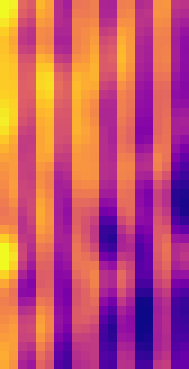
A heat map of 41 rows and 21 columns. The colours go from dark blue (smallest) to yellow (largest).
Values rise toward the top left. Upright stripes repeat 5 times across the table. Overall the values sit about 50% of the way up the scale. The ninth with the highest average is the top left. There are no lone odd cells.
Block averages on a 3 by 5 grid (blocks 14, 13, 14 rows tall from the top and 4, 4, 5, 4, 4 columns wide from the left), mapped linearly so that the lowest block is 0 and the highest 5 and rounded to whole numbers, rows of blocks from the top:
54433 | 44321 | 42201
